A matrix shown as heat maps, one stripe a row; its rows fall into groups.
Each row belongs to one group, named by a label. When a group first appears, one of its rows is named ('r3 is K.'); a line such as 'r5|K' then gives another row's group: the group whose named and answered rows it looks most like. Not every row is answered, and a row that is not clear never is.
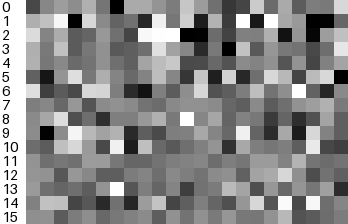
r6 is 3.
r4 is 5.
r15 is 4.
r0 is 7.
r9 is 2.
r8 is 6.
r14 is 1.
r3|5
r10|2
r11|3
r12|4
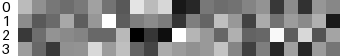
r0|5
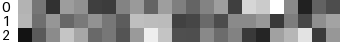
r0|4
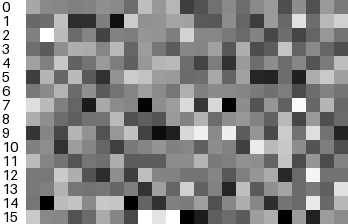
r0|5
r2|6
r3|2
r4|5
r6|6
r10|4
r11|1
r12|2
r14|2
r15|5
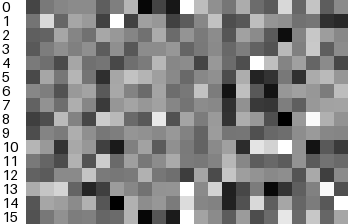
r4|4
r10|4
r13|6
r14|7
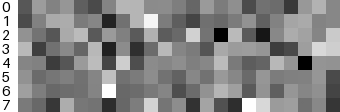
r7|4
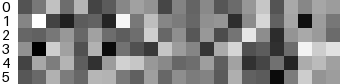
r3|2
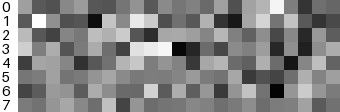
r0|4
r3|5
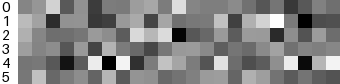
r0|6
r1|4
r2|5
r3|1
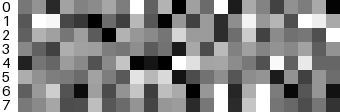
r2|7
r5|5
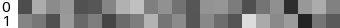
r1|4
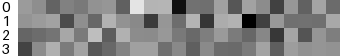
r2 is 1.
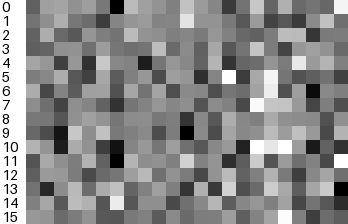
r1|6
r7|4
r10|4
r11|7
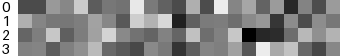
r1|5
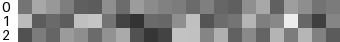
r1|3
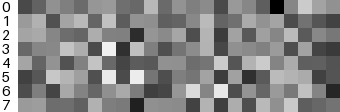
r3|2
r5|2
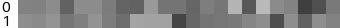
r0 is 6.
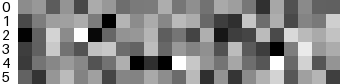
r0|1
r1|7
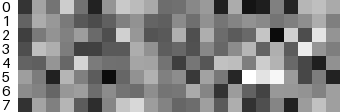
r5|4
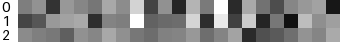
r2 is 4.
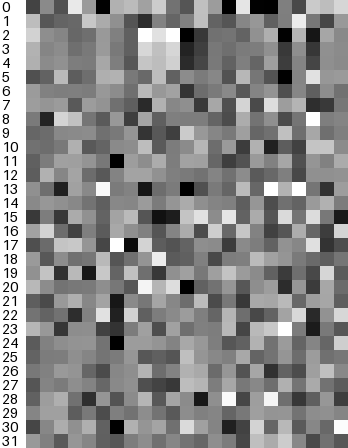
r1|3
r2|5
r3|5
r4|5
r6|5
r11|7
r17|2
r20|5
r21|7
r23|4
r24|7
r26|6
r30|7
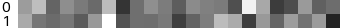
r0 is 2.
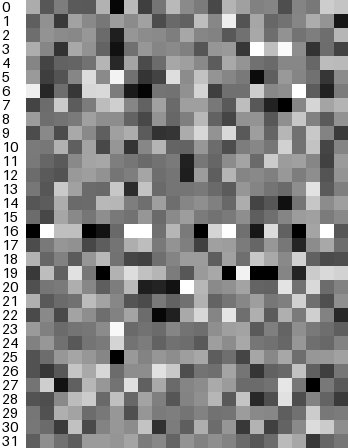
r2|7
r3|4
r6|3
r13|2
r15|2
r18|3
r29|2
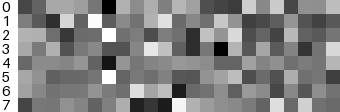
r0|7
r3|5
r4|7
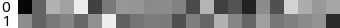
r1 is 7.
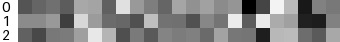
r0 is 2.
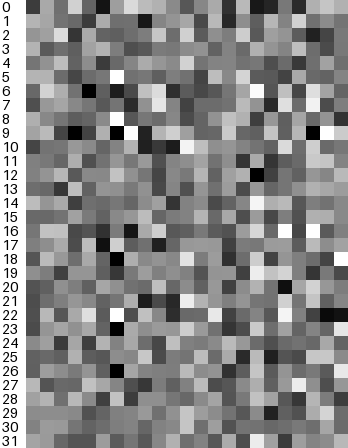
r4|6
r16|1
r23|7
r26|7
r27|3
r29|6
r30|6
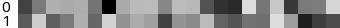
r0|7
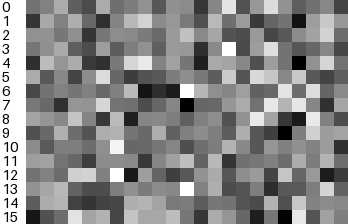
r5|3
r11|6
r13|6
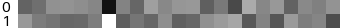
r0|7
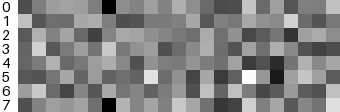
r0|7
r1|3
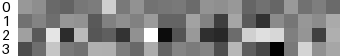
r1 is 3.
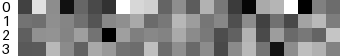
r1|6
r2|7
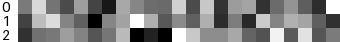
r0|7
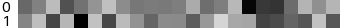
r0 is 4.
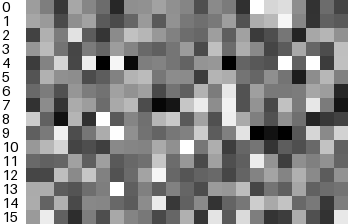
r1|4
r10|6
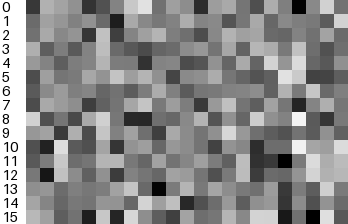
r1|7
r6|1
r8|3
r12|2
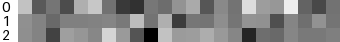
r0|3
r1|5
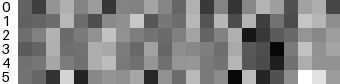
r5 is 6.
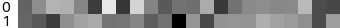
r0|2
